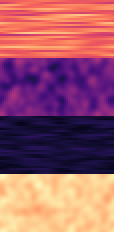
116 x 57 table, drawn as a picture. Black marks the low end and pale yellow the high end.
It is made of 4 by 1 panels. Panel 1,1: high, streaked across. Panel 2,1: low, blotchy. Panel 3,1: very low, streaked across, faint in contrast. Panel 4,1: very high, blotchy, faint in contrast.
